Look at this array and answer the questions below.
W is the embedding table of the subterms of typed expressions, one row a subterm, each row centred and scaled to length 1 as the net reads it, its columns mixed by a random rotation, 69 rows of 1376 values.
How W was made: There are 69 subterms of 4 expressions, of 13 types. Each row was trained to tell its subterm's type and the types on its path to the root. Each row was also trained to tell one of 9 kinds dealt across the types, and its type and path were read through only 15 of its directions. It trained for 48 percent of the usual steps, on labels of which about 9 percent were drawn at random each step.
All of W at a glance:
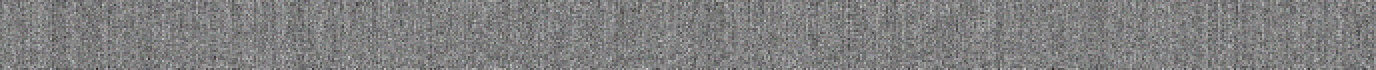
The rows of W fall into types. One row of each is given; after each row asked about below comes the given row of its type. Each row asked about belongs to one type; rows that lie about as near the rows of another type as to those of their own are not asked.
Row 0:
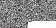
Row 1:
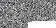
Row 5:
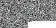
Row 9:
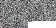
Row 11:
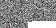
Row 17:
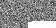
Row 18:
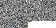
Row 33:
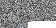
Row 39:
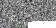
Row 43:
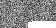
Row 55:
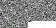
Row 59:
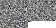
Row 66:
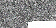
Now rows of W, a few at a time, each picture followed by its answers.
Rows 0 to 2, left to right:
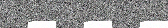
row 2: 5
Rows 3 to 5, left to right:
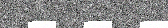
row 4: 5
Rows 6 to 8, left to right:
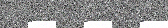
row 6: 1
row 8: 55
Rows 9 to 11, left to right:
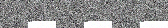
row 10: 17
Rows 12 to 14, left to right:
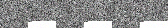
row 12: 66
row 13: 5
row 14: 39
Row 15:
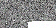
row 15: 9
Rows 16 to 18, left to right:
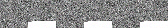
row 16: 39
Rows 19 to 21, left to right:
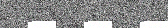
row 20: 17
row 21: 1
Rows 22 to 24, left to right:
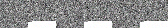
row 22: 59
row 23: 66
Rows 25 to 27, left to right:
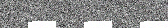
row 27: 1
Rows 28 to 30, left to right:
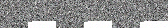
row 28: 17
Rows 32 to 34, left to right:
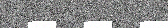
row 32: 43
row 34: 39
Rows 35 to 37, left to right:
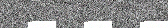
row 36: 1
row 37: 5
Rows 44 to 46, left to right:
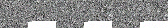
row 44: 39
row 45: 59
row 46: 59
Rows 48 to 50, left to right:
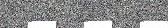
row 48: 5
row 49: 66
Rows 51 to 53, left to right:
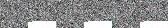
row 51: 17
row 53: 43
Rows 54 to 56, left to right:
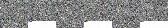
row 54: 17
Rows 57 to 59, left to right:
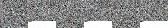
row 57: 17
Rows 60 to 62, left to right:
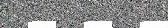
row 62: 5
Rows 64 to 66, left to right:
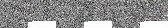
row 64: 39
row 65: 66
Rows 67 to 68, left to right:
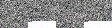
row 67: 66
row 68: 1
